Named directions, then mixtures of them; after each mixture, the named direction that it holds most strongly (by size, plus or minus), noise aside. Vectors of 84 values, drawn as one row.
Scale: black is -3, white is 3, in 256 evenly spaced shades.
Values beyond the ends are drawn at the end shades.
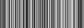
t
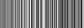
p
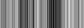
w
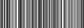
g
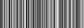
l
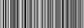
g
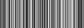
t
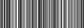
g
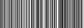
p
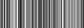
g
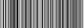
g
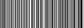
p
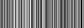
p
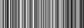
l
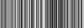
p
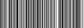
l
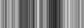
w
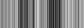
w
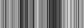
w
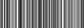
g
